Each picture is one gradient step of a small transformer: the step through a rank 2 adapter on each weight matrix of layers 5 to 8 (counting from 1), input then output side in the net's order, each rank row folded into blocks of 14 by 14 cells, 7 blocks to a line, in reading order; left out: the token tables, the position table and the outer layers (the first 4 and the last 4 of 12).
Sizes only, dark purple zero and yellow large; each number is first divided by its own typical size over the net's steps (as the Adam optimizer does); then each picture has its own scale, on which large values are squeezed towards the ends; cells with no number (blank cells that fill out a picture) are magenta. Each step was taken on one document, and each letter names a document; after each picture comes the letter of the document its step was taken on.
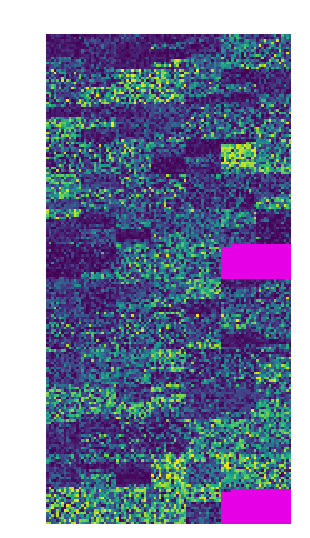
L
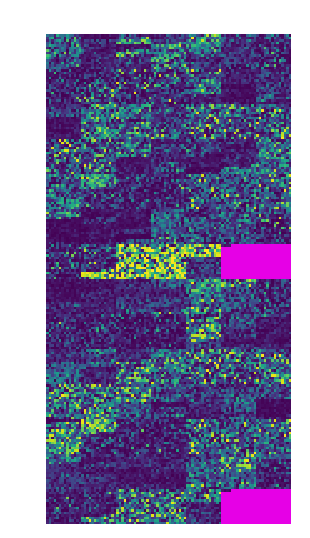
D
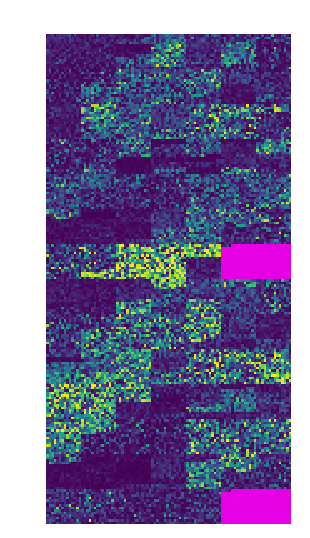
D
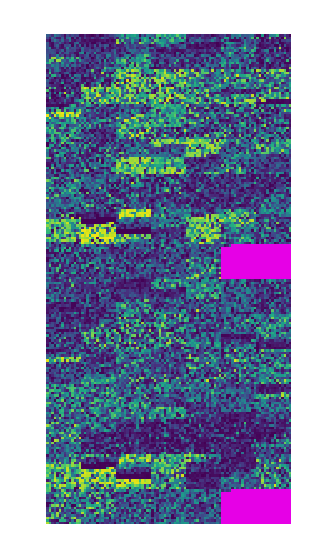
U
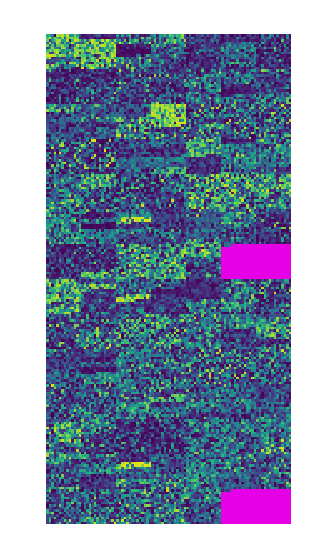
U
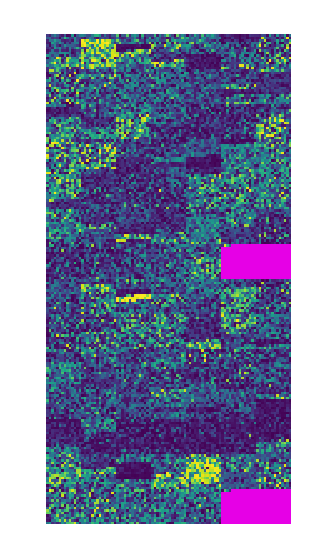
L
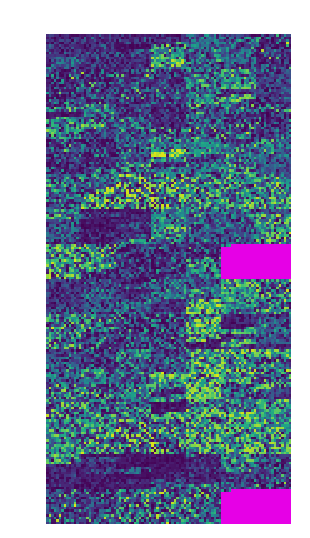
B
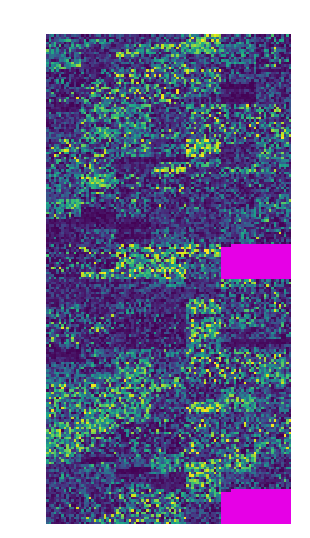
D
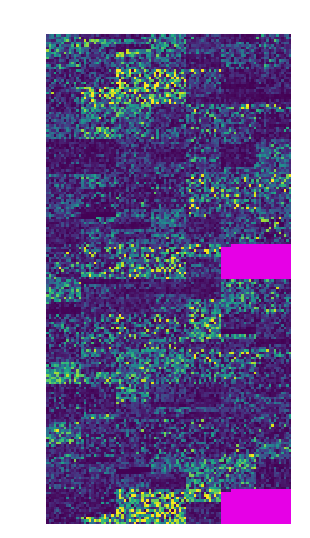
D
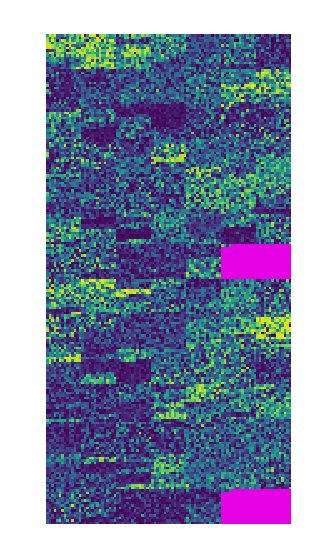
B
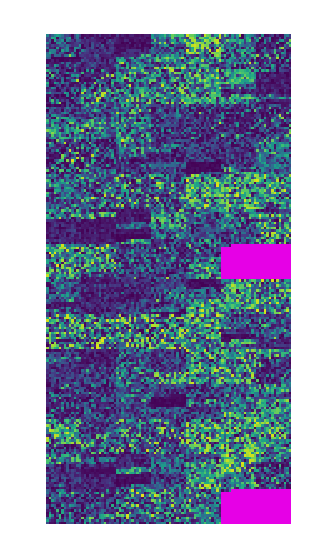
B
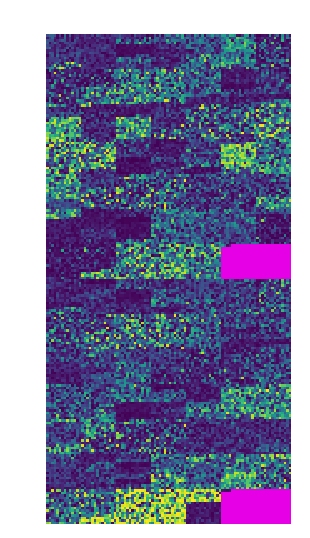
L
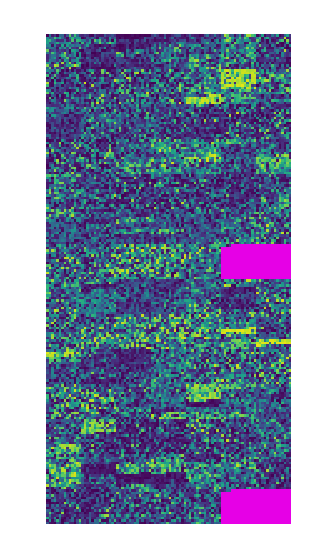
B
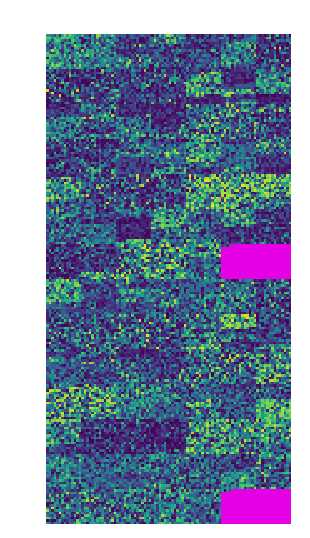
U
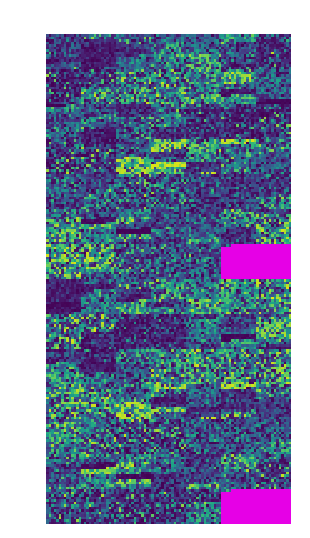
B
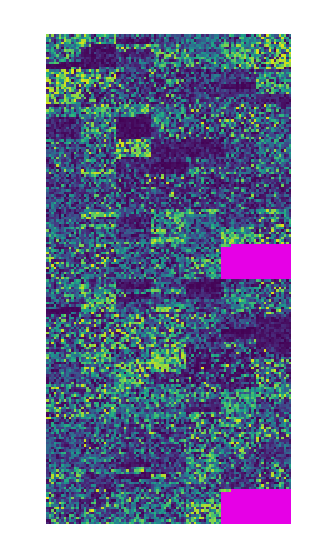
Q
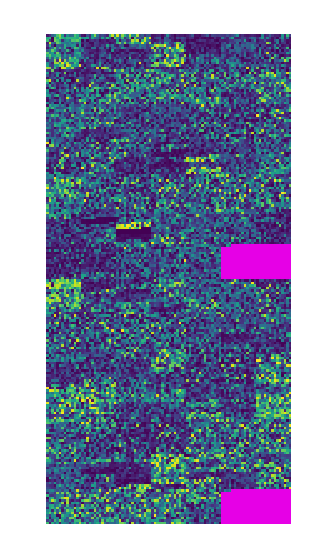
L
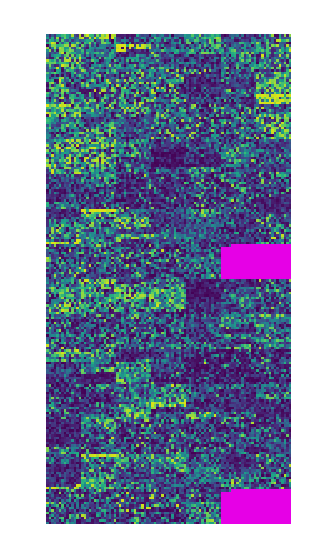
Q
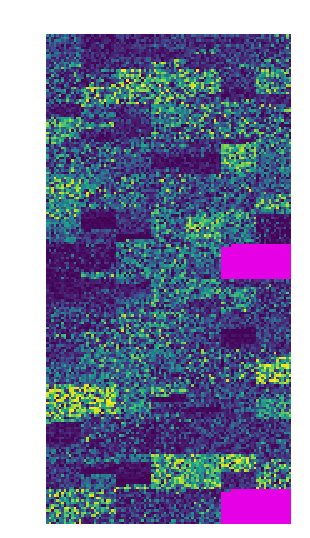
L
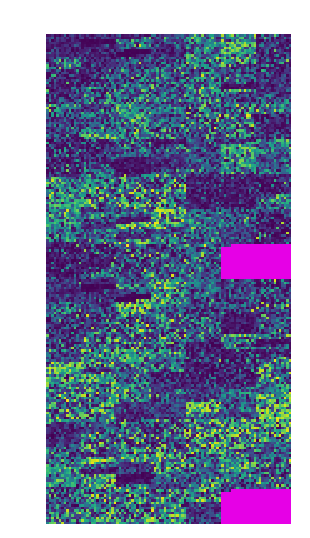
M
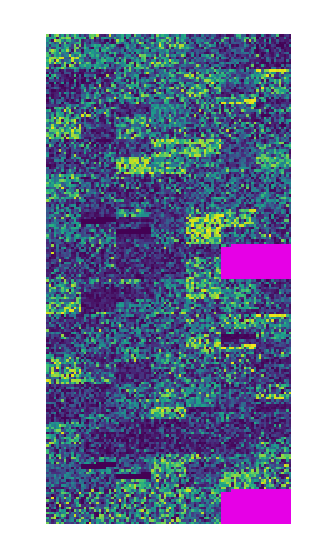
U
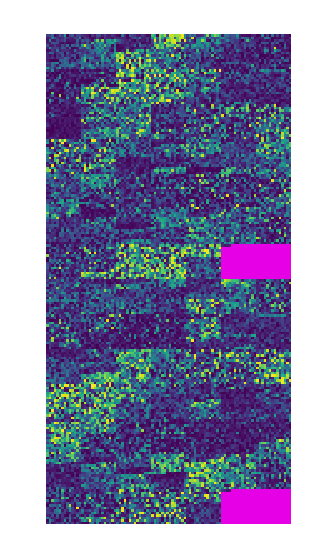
D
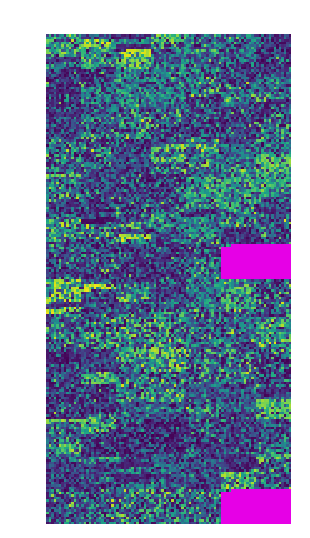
B
